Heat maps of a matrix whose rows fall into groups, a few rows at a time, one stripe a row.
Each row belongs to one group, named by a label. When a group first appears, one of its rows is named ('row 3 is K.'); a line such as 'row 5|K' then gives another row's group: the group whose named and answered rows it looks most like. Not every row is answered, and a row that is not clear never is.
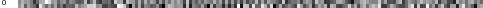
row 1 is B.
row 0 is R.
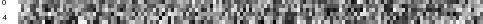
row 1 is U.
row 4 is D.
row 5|D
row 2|U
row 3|R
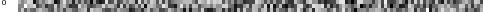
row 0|R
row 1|D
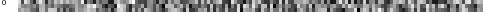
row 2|B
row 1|B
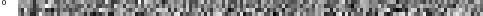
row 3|U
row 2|D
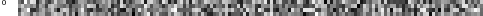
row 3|B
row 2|U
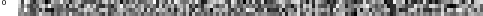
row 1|R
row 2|D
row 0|U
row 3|R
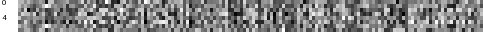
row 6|R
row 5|D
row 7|U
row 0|B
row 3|D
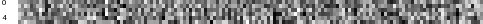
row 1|U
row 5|D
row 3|R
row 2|B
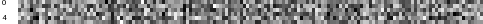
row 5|B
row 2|B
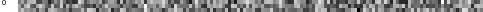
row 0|D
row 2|B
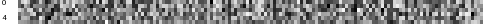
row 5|R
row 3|D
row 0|U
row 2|R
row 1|U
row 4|U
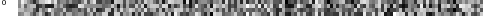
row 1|D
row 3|U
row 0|R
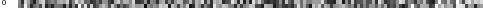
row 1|D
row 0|U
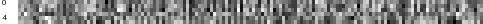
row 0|B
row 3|D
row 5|R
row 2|B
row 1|B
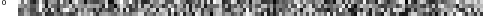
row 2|U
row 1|B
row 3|D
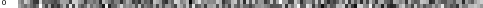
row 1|R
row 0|U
